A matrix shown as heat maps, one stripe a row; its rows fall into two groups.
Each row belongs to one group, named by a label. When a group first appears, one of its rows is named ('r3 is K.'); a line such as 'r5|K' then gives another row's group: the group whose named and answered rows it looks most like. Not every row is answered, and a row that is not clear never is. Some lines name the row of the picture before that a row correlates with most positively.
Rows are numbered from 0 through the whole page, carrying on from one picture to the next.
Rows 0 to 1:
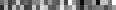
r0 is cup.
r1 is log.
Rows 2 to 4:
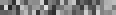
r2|cup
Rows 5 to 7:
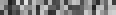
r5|cup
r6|log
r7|log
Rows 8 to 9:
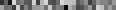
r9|cup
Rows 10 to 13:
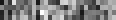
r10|log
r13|log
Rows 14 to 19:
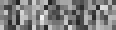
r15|cup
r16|log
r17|log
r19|cup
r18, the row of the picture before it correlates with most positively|12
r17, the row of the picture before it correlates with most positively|12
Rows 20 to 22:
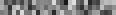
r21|cup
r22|log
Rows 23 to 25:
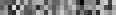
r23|cup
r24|log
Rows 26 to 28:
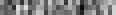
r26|cup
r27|cup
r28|cup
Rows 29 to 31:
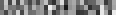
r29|log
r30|cup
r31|cup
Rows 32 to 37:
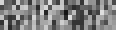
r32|cup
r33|log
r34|cup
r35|cup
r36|log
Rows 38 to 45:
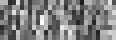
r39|cup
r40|log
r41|log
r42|log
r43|log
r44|cup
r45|cup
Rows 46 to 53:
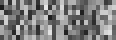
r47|log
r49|log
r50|log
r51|cup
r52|cup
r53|log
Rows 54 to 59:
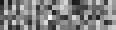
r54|log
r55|log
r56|log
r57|cup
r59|log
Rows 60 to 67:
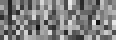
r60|cup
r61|cup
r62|log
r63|log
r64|cup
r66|cup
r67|log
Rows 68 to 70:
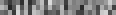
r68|cup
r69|cup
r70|cup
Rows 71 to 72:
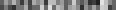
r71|cup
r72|cup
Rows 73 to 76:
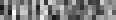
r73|cup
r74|log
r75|log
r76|log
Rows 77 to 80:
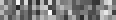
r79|cup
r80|cup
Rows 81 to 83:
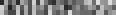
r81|log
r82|cup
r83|cup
